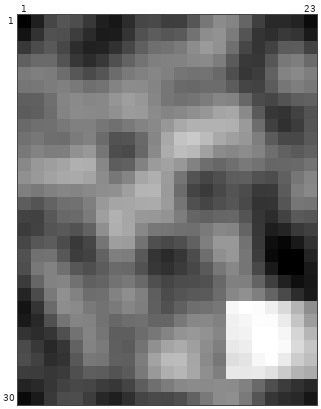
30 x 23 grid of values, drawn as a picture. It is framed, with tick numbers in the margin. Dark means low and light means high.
The bottom right is the ninth with the highest average. The bottom right is the roughest part. The field is mottled with small blotches. In the bottom right lies a patch that is higher than the rest.
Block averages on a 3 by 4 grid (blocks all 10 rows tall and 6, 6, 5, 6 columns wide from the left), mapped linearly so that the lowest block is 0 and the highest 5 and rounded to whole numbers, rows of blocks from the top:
1230
2320
0245
